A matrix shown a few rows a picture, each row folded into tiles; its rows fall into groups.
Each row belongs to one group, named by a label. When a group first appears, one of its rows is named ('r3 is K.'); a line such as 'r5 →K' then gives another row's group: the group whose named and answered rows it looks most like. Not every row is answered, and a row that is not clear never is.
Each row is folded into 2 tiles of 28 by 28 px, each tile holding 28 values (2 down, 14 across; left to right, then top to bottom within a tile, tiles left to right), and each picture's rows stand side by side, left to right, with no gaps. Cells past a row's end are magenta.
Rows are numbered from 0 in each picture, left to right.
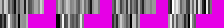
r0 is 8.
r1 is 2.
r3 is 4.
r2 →8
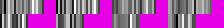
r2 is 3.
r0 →3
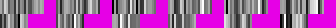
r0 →8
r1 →3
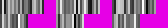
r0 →3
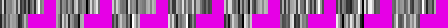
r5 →2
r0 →2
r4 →8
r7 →4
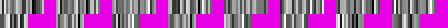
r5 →4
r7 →2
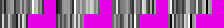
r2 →4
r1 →3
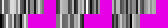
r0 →2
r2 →8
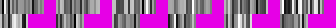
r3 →2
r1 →8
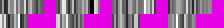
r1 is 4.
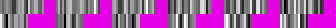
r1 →2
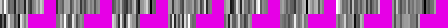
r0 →8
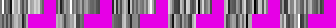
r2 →2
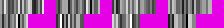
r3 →8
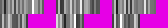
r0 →3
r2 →3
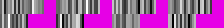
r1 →4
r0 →3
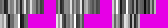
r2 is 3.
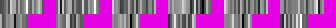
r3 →2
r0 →2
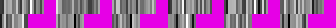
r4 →4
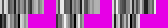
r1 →8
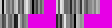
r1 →8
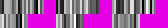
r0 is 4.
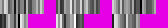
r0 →8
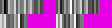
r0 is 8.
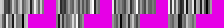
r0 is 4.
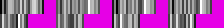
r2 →3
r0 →3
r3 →3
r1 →3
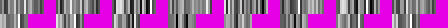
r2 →4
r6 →4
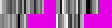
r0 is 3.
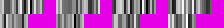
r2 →4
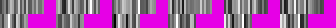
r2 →2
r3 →3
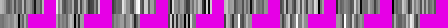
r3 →4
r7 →3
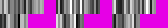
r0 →8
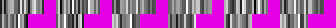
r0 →3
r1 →3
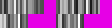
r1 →4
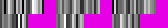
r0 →3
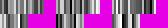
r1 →8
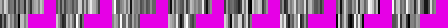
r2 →3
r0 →8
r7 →2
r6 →3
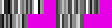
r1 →4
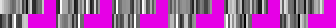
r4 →4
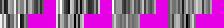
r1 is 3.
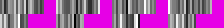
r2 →3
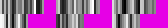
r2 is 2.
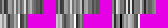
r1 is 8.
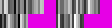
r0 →8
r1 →3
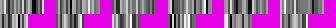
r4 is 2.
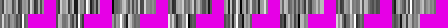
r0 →4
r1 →4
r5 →8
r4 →2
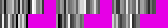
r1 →2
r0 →3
